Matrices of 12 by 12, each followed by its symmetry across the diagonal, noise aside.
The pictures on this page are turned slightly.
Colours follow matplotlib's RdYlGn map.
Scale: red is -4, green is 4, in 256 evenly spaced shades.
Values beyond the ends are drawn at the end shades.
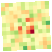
symmetric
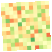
symmetric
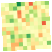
neither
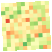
neither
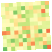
neither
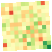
symmetric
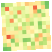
symmetric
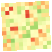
symmetric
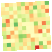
neither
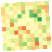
neither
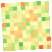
symmetric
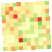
symmetric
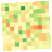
neither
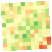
symmetric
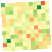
symmetric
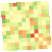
symmetric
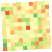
neither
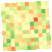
neither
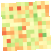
neither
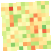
neither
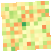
symmetric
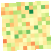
neither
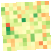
neither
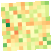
neither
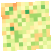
symmetric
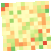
symmetric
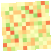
symmetric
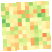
neither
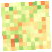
neither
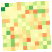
symmetric
